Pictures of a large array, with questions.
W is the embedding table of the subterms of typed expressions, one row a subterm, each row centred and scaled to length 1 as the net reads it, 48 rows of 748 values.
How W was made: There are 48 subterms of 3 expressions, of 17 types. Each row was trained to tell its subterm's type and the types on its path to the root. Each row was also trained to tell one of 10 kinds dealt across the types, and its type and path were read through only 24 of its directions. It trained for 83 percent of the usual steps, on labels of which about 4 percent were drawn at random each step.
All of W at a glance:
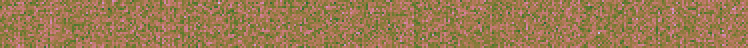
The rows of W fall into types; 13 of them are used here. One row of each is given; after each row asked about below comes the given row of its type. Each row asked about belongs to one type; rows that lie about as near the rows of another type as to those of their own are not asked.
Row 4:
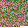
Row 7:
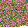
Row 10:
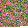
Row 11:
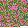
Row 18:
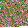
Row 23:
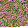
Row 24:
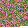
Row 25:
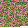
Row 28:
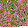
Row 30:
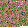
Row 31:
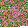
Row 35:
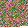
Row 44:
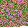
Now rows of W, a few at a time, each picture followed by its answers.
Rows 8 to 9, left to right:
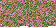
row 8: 44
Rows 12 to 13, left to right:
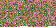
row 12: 30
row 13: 23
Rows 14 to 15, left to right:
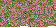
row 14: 31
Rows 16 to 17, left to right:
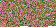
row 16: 10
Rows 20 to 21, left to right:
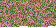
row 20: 18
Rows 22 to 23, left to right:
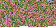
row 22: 18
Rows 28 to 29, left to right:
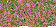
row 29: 10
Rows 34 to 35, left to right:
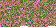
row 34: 18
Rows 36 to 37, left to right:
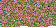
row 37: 25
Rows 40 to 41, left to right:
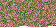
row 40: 11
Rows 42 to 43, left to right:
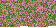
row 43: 11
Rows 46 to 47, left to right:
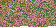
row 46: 25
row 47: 35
